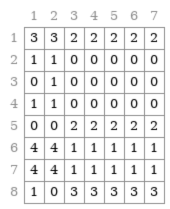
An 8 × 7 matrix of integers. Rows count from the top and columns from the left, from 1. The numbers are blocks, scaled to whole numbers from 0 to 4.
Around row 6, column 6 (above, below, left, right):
2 1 1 1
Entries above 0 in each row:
7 2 1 2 5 7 7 6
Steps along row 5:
same up same same same same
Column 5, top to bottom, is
2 0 0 0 2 1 1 3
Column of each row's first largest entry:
1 1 2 1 3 1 1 3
